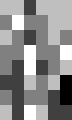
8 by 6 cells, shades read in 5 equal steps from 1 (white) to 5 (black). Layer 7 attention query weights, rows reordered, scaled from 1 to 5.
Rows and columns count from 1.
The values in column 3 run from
1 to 4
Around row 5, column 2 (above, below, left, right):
3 4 3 1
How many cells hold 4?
11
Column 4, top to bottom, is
2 3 3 3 4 3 3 2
